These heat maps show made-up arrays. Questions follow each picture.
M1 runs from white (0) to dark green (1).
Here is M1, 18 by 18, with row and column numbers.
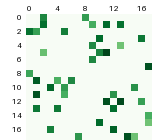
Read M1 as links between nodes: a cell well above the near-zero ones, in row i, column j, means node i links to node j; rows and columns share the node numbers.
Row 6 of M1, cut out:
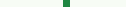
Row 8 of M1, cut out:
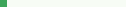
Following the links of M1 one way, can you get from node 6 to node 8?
yes
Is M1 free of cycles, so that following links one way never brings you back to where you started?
no
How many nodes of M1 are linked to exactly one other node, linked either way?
4
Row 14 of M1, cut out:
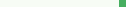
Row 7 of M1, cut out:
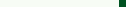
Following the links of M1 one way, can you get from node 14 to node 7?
yes
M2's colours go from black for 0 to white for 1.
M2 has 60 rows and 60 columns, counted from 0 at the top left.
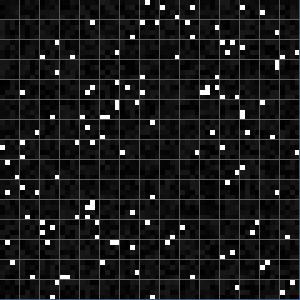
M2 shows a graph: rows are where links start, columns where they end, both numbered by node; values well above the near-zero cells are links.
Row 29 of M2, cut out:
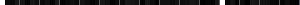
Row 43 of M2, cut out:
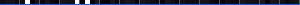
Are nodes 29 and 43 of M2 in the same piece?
no
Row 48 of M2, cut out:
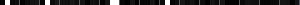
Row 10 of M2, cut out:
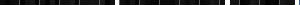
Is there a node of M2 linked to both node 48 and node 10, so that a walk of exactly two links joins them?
yes
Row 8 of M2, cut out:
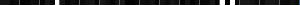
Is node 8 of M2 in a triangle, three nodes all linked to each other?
no
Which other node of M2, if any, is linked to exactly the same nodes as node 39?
node 24
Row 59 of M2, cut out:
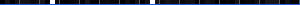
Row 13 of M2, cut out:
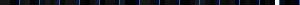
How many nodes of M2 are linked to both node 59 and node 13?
0
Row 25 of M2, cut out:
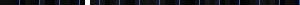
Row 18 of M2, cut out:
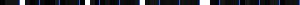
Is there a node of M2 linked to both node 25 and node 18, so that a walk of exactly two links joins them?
yes
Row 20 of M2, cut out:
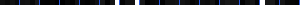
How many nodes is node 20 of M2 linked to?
3
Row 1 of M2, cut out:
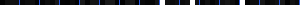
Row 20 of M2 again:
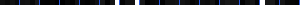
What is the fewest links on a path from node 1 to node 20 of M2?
3
